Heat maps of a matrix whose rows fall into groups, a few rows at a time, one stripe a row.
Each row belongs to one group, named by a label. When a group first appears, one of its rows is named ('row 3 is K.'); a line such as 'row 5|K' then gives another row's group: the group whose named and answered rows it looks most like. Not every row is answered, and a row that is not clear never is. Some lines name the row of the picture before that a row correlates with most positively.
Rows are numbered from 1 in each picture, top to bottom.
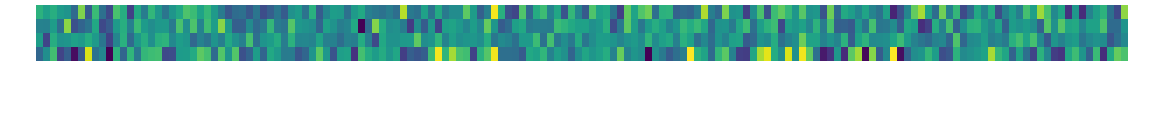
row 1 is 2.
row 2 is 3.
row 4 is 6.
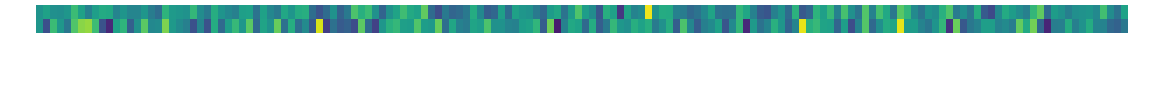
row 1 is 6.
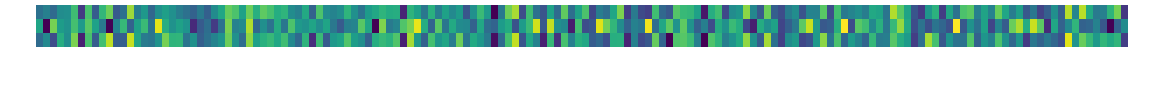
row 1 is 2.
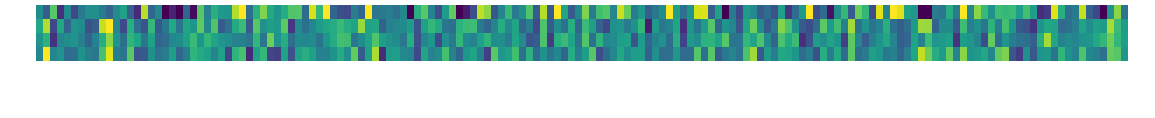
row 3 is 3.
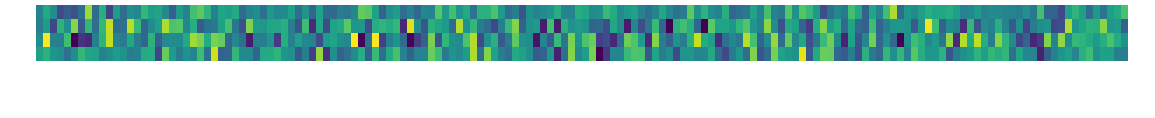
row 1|6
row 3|3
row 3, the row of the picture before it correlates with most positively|4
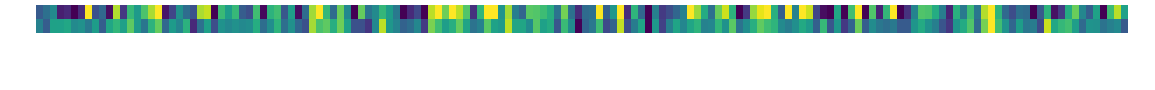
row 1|6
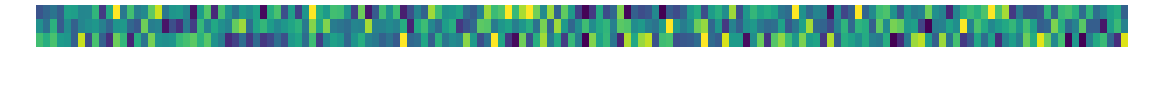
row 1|6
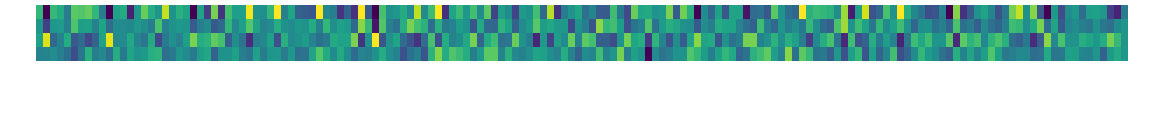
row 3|3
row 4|6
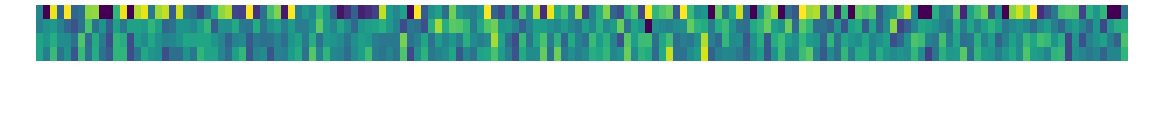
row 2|6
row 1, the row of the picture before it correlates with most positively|1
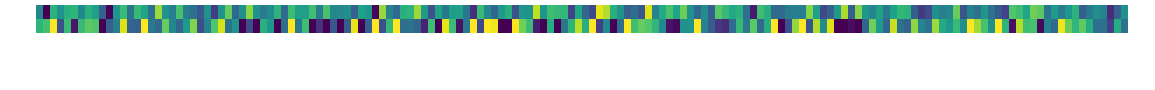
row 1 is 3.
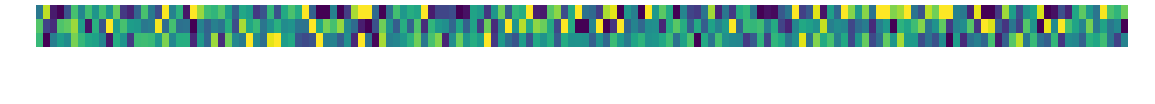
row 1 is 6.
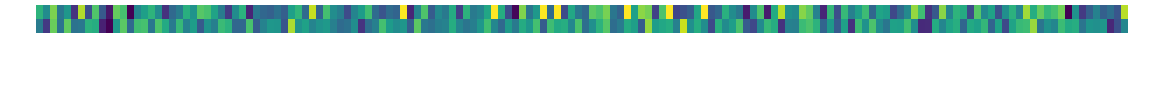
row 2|3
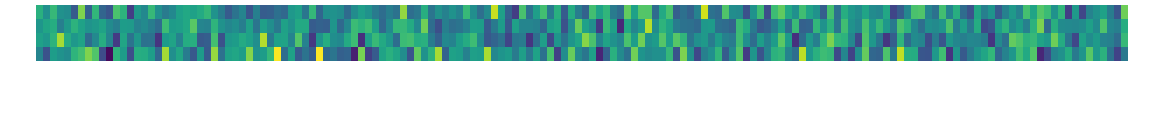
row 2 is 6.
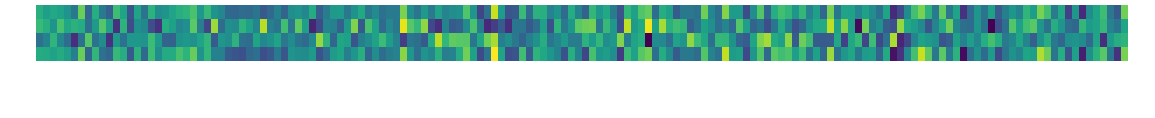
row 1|2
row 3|6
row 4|2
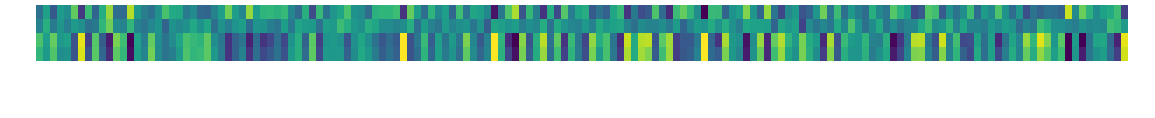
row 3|2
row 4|2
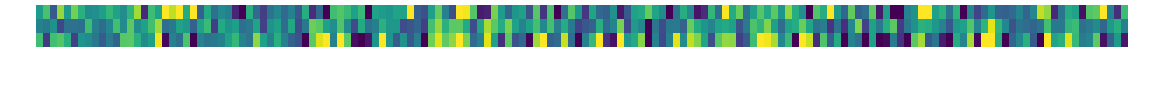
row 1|2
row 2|6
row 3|6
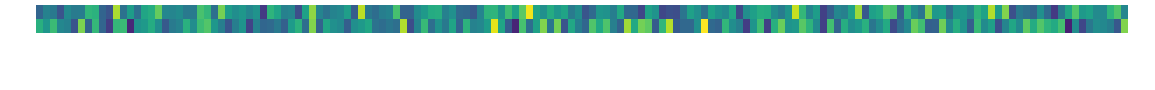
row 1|6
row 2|2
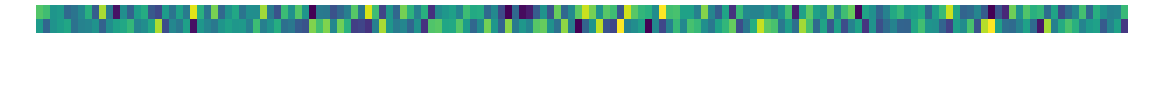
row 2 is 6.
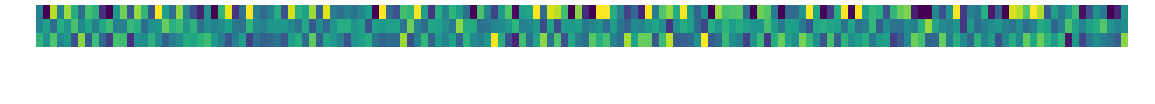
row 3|2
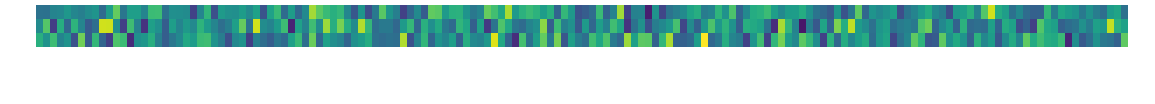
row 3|2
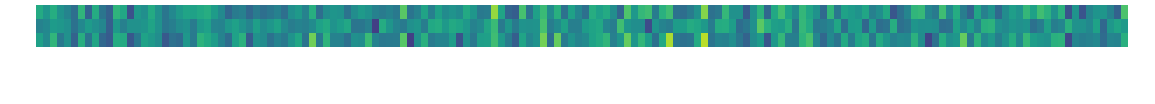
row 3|2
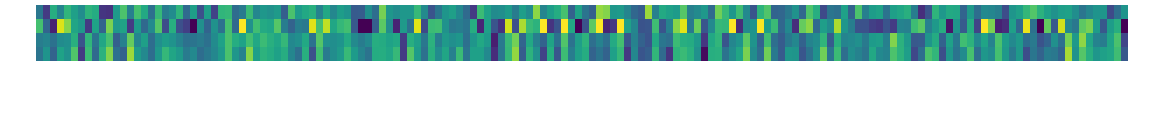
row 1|3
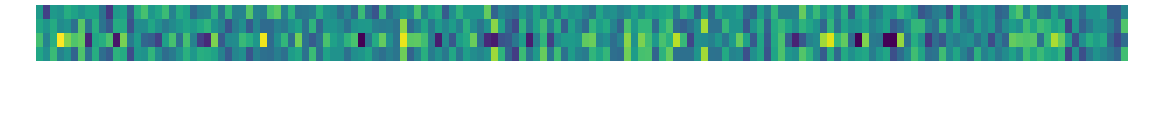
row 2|2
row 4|2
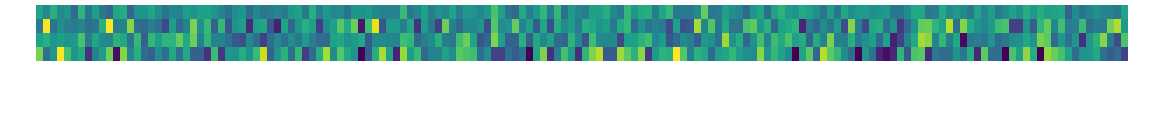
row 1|2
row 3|2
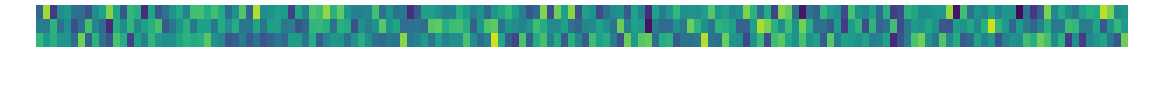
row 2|6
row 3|2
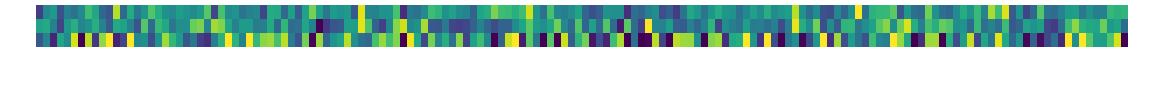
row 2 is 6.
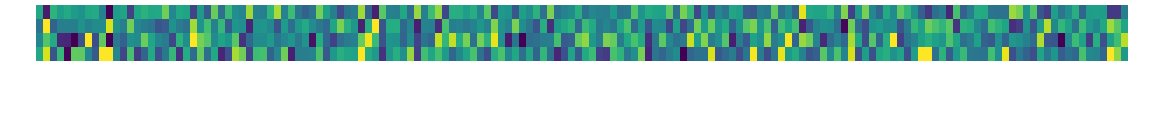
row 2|3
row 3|6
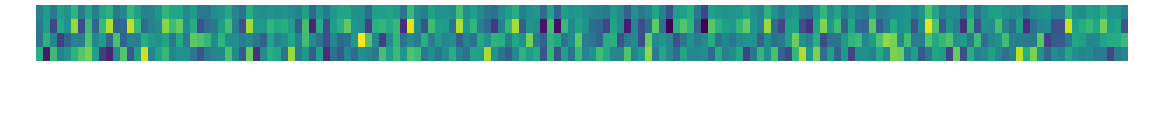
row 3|6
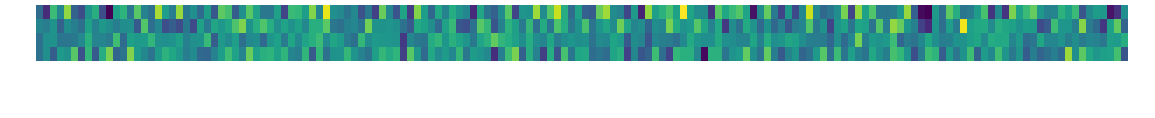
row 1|3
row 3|6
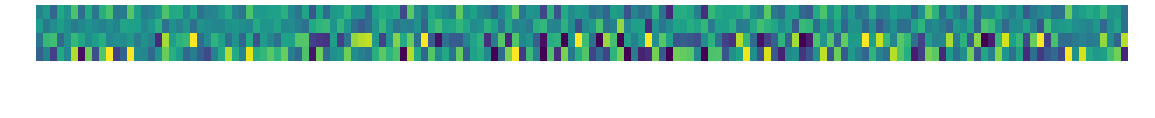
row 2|6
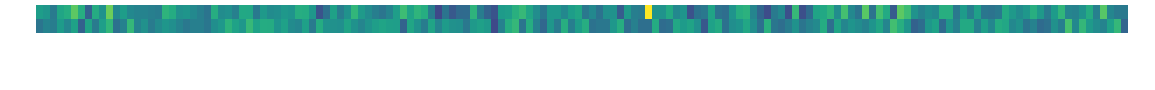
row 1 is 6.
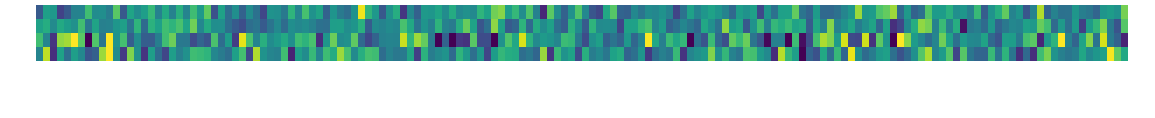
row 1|6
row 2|2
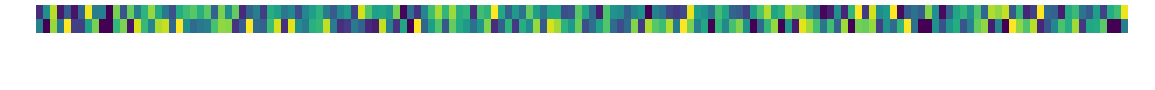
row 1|6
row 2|3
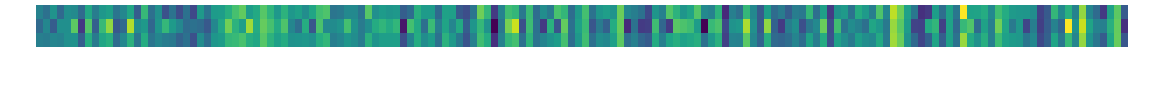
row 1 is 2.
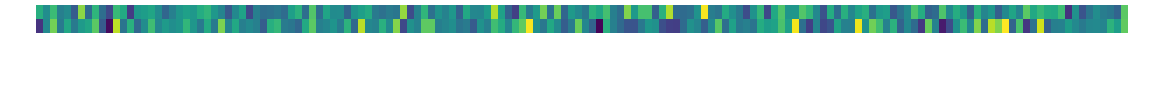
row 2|6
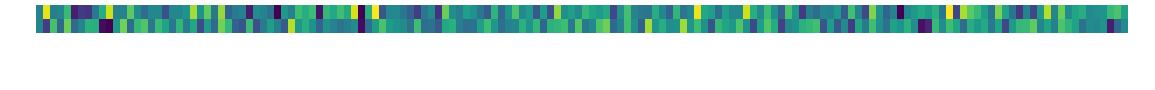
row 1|3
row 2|3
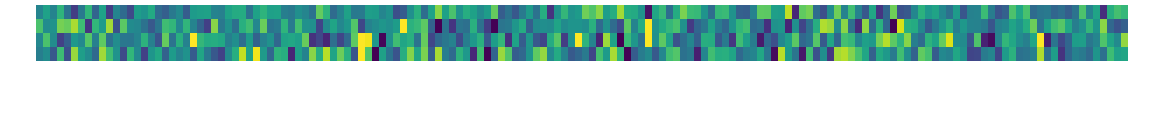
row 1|6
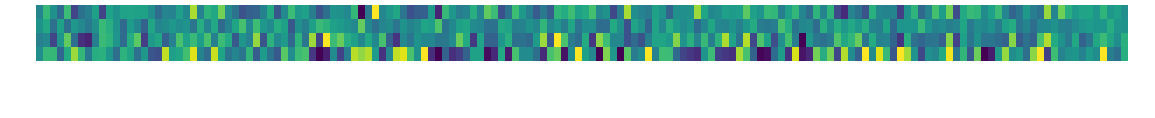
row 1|3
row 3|3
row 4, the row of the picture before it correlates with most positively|3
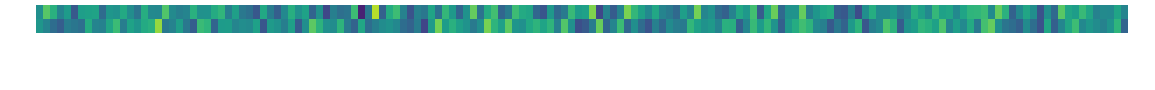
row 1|3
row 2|6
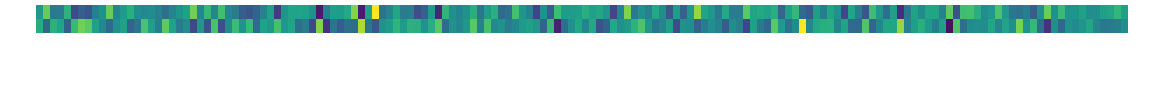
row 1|3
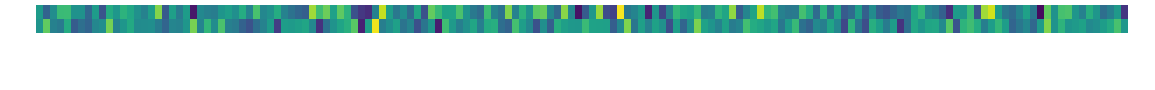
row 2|3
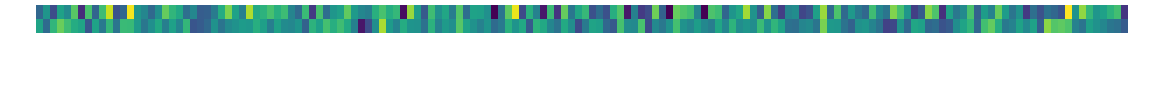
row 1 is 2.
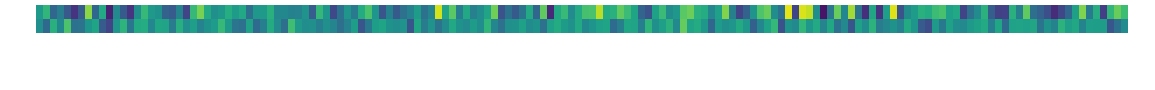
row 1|6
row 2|3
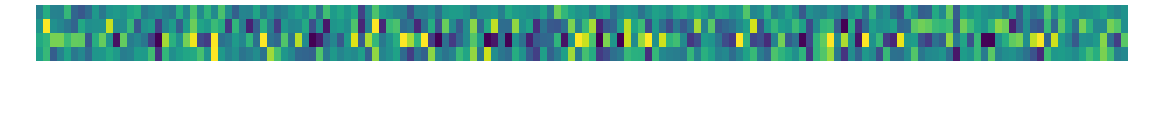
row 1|3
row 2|3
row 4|3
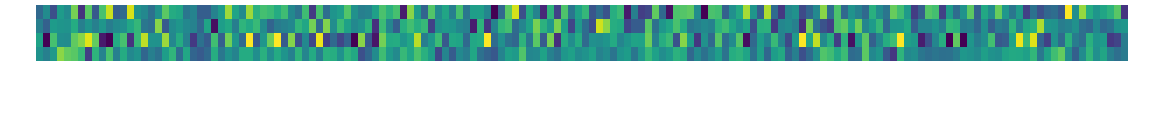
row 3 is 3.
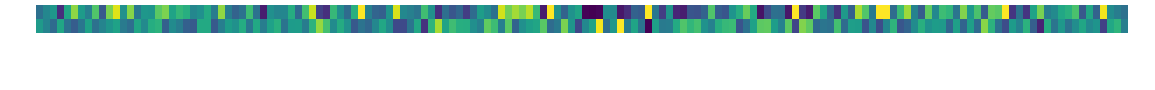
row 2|6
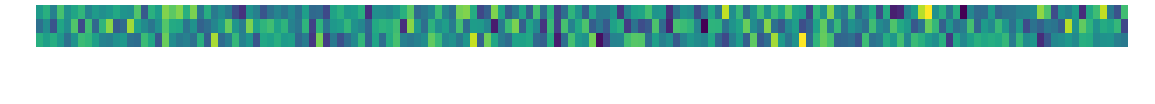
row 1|2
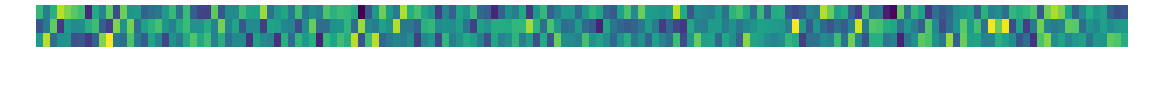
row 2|6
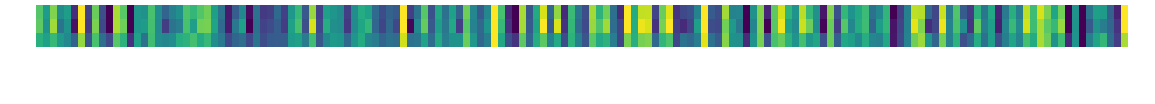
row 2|2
